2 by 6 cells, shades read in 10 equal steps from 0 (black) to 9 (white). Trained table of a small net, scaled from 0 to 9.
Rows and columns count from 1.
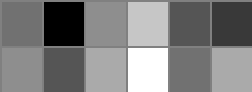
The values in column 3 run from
5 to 6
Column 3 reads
5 6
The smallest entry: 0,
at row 1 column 2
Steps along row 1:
down up up down down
